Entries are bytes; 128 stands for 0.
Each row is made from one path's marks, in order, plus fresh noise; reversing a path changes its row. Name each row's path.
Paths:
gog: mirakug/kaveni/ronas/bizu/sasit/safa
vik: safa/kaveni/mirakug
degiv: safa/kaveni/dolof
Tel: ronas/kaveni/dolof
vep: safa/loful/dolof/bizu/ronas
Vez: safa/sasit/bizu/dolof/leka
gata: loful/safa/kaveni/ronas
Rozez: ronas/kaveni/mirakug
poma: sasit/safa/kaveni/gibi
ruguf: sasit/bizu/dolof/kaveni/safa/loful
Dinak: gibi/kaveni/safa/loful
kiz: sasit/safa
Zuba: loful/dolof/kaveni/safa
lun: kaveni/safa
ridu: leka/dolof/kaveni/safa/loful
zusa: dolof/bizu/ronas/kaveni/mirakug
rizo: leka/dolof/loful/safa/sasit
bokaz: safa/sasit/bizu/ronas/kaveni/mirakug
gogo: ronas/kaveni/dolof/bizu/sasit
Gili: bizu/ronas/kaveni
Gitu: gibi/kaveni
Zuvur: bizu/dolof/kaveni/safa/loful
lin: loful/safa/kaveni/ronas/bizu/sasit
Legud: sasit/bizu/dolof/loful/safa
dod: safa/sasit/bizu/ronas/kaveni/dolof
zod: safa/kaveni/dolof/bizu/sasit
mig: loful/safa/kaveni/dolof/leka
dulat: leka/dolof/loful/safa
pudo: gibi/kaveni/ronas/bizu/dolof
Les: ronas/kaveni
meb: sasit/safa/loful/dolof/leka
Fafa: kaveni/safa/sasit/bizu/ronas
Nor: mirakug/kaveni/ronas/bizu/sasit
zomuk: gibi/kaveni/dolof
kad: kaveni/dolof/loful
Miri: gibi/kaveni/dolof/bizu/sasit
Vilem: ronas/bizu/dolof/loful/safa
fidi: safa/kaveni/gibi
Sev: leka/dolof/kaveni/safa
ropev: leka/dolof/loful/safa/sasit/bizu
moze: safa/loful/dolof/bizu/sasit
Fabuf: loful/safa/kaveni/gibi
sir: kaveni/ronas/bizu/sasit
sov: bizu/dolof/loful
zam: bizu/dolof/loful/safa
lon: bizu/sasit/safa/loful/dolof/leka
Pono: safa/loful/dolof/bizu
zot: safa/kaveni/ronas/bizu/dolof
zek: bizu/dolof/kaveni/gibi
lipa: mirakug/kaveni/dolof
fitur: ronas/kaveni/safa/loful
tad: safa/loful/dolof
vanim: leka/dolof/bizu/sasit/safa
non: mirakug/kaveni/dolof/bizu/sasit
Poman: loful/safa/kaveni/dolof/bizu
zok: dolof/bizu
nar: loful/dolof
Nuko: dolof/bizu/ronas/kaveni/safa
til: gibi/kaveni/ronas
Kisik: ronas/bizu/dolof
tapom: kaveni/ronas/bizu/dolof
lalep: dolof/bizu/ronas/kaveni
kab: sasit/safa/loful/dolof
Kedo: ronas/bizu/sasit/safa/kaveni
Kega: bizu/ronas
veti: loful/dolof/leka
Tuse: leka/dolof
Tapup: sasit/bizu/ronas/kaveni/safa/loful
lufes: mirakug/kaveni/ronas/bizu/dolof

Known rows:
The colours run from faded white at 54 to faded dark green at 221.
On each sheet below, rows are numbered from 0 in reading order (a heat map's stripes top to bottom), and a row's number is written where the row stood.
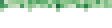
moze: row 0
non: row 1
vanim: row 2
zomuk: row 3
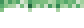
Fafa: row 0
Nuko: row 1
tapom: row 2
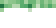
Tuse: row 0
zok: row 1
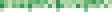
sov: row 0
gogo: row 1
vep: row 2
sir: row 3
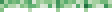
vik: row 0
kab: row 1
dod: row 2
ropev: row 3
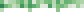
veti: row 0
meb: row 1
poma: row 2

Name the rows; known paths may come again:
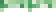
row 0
moze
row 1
meb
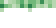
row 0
veti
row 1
Miri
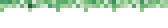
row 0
gog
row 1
ridu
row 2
Kedo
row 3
Rozez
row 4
lin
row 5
lun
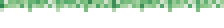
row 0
kad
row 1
sir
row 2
non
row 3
Kega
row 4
degiv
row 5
gogo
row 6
Tapup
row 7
fitur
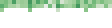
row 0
Gitu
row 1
Fafa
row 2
nar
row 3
kiz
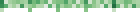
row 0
Poman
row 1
bokaz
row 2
Les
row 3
gata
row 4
Zuvur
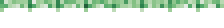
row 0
Fabuf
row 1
mig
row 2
zod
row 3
Sev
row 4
zomuk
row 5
zam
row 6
dod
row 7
rizo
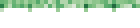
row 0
zok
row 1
Tel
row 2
Dinak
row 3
Tuse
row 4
vanim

